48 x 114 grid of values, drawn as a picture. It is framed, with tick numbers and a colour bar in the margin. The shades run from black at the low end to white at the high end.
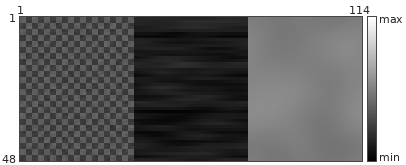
It is made of 1 by 3 panels. Panel 1,1: low, checkered. Panel 1,2: very low, streaked across, faint in contrast. Panel 1,3: middling, smooth, faint in contrast.
